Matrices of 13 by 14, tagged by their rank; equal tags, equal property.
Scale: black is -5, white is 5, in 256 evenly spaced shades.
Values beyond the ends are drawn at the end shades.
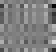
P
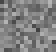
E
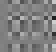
P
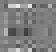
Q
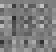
Q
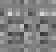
Q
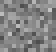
E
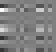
P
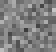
E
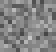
E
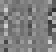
Q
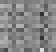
Q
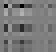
P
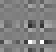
P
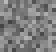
E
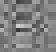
Q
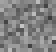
E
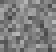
E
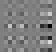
P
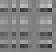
P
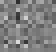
Q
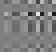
P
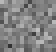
E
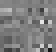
Q
